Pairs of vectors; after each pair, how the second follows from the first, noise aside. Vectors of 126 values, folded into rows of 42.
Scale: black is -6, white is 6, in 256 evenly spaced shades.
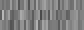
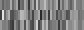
scaled up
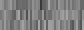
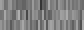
copied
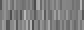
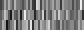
scaled up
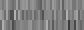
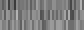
reversed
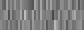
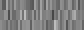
copied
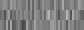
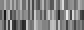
scaled up
